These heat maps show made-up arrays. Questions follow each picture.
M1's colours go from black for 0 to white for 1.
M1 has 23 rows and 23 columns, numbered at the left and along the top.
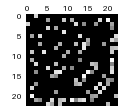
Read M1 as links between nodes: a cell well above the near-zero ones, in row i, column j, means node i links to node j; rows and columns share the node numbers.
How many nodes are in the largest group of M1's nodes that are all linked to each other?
3
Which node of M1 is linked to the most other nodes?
node 21
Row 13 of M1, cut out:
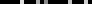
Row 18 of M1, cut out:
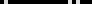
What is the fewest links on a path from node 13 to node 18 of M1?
2
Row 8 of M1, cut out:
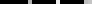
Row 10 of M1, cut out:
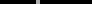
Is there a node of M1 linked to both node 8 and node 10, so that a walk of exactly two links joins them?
no
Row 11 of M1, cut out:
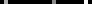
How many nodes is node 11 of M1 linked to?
3
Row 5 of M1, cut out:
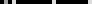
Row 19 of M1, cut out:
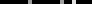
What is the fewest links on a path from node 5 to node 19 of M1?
3
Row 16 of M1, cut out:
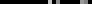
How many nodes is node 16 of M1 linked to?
4
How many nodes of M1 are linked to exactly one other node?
3
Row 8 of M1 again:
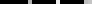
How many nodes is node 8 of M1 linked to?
4
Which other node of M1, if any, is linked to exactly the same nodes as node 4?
node 10
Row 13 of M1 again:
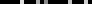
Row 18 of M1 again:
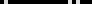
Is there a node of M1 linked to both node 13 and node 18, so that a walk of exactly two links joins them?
yes
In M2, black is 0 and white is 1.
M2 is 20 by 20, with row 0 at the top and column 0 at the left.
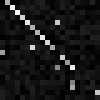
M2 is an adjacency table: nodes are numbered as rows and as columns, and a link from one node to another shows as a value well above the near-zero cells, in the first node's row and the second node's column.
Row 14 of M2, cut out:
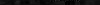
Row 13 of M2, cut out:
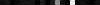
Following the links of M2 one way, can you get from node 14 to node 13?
no
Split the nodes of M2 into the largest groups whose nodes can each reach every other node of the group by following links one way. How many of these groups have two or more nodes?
2
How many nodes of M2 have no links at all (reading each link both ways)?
1
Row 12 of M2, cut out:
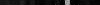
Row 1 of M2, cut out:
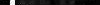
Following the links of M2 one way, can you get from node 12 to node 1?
no
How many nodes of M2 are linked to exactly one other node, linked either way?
4
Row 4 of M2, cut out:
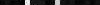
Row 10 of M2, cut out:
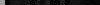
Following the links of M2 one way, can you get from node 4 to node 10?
yes
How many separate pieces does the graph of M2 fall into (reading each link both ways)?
3
